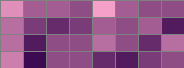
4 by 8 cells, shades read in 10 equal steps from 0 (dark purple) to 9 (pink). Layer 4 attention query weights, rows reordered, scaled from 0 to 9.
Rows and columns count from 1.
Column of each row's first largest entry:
5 1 1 1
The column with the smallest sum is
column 2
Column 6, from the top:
5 4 4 1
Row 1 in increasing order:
4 4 4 5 5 5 8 9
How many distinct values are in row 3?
4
